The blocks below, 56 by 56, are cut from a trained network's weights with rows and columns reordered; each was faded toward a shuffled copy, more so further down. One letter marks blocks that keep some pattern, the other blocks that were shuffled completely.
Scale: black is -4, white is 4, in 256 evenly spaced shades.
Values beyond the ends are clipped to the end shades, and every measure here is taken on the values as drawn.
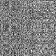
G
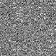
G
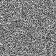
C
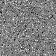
C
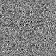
G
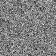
C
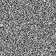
C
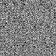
G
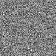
G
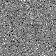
C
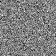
C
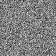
C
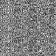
G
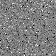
C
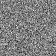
C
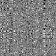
G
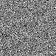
C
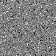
C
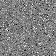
C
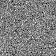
C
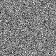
C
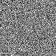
C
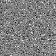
G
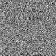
G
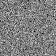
C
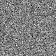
C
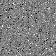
C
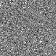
G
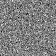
C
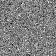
C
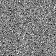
C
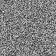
C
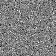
C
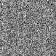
G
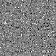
G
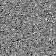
C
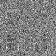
G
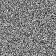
C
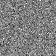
C
